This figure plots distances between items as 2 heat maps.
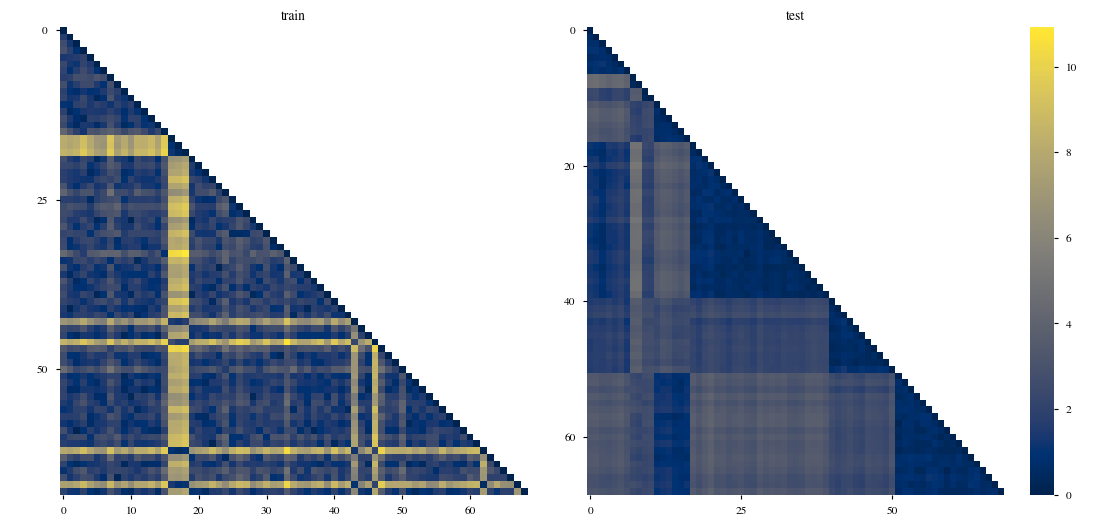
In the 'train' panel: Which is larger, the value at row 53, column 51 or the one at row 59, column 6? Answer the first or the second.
the second
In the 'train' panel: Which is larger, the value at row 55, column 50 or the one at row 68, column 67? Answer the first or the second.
the second
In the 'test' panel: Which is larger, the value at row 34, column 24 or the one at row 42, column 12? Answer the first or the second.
the second
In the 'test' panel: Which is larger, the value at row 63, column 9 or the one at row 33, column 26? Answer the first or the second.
the first
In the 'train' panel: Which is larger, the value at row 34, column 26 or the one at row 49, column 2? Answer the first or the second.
the first
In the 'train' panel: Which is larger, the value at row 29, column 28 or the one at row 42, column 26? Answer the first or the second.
the second
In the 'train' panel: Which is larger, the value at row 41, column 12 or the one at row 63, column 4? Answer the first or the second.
the second
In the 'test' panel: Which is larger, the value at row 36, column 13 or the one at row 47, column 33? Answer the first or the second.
the first
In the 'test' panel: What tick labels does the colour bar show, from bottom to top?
0, 2, 4, 6, 8, 10
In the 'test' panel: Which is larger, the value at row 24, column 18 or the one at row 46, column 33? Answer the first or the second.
the second
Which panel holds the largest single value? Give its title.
train
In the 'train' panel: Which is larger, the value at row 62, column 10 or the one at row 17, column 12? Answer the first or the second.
the second
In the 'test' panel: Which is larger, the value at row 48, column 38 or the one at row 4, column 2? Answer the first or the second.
the first
